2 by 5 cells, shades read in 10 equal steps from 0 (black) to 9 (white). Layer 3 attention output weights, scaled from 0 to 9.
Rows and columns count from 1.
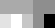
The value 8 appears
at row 2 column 1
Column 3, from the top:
6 7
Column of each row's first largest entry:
1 2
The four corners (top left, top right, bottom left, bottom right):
6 5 8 0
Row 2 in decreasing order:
9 8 7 5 0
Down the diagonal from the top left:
6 9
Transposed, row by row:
6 8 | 6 9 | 6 7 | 5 5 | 5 0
